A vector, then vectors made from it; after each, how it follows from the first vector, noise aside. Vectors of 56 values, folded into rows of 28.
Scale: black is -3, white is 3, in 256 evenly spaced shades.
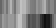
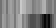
copied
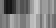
reversed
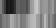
reversed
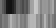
reversed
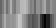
copied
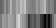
copied
